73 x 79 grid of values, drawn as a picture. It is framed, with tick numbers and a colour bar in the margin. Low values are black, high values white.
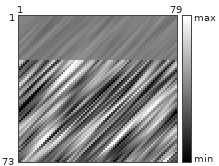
Seam: horizontal, 30% of the way down, the top part calmer. Mirror symmetry: none. Odd rows or columns: none. Grain: diagonal, up to the right. Histogram: bell-shaped.
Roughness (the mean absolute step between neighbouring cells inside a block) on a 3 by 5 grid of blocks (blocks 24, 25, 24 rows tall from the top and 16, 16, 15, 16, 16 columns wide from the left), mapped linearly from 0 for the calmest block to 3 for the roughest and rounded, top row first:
0 0 0 0 0 | 2 2 2 3 2 | 2 2 2 2 2
